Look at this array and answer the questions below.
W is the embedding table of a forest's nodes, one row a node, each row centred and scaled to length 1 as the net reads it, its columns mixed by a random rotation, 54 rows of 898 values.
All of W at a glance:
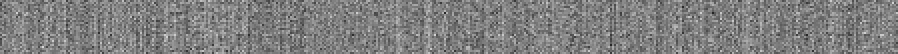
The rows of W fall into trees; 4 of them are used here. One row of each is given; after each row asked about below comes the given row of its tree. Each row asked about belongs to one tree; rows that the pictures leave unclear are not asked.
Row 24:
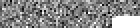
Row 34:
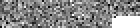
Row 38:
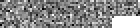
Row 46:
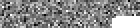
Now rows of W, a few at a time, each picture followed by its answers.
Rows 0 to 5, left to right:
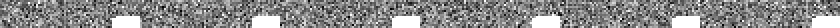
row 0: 24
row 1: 24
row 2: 38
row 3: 38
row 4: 46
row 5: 34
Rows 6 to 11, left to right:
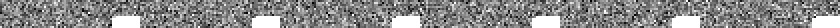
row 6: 24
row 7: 46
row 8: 34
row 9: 46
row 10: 46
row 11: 34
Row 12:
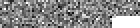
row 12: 24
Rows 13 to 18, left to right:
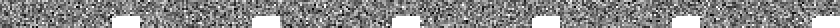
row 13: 24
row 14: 38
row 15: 24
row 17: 34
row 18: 34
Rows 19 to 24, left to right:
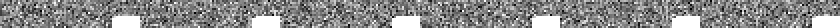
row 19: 24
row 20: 46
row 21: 46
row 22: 24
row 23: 34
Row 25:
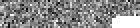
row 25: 46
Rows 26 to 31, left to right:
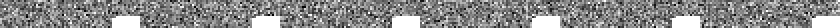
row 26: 24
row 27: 46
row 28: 24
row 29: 34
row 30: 24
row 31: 46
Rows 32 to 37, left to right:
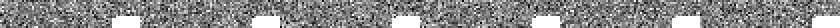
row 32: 46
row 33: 46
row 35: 34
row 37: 24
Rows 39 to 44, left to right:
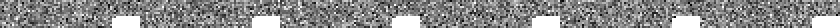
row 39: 34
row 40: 38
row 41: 34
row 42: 46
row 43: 34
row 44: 38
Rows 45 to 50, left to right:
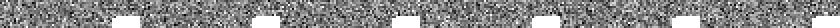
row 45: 34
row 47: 46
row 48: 38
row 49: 46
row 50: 24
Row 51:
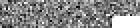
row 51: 24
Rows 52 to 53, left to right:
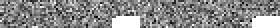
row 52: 46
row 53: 34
